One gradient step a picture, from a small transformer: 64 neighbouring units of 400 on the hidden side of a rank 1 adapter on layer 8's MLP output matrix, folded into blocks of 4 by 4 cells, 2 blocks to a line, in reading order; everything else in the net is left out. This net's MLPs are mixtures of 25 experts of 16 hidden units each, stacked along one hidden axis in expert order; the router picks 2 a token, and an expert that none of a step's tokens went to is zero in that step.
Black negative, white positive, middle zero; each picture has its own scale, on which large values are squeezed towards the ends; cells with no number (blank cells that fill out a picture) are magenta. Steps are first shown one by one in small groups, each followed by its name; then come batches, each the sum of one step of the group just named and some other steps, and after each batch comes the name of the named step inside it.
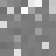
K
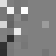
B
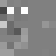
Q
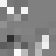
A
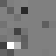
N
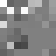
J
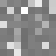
K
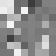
A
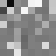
K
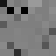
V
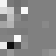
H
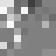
H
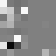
H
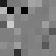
V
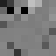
V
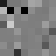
V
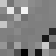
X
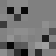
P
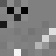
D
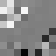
X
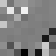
X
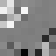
X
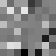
X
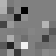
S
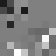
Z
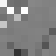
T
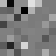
S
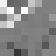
T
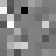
S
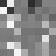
Z
